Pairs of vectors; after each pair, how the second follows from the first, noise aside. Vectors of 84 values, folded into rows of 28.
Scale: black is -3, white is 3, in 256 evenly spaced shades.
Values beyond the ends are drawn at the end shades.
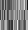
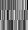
copied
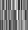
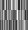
copied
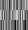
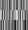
copied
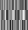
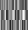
copied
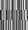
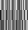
copied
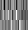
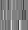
partly zeroed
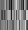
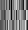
copied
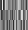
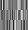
copied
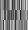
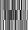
copied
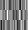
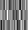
copied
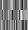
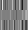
partly zeroed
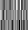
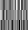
copied
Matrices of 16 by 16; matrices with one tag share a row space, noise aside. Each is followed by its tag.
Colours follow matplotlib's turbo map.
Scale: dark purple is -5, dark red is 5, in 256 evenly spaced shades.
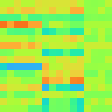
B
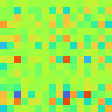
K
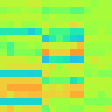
B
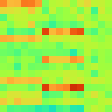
B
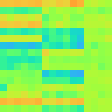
B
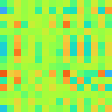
K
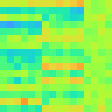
B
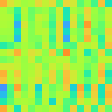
K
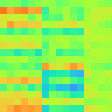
B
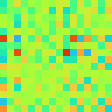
K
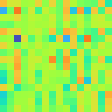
K
